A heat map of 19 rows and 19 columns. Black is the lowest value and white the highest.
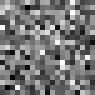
The grain is fine, like static. No regular stripes run through it. There is no overall slope. No seam splits the table.
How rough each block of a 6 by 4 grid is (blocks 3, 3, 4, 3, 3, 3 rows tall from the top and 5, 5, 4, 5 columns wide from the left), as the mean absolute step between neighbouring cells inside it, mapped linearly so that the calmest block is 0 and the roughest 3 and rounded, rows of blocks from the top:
1212
2232
0122
2223
2120
3103
